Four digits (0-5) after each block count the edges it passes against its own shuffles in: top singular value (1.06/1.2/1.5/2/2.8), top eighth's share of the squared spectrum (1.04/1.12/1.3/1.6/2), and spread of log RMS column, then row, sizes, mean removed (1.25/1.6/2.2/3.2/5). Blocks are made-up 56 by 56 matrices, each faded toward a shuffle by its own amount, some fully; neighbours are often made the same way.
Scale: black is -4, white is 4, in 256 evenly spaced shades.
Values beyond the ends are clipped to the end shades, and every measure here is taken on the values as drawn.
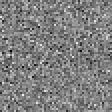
0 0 0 0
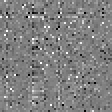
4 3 1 1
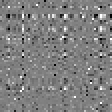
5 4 3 2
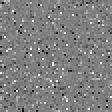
2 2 0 0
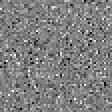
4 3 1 1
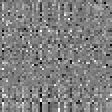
4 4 2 2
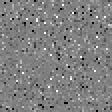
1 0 0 0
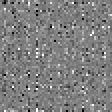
2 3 3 2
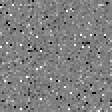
0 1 0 0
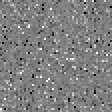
0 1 0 0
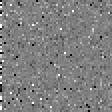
3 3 1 1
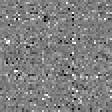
3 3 1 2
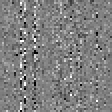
2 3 3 0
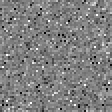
0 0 0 0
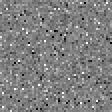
0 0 0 0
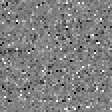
2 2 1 1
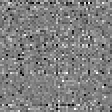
3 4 1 2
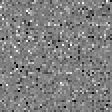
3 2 1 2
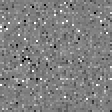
2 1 0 0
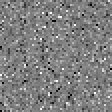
0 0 0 0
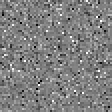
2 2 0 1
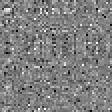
4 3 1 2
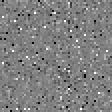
2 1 0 0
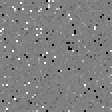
0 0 0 0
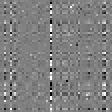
5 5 3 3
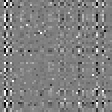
5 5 3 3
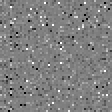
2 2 0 0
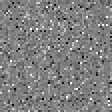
2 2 0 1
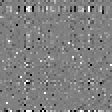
4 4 2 2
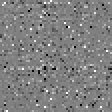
3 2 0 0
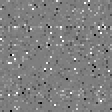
3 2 0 0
